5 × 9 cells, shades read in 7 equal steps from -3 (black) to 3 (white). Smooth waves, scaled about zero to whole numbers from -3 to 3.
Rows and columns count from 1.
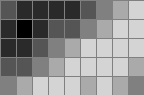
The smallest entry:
-3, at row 2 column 2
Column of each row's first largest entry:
9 8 6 5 3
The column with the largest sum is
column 8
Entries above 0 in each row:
2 3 5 6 7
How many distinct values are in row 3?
5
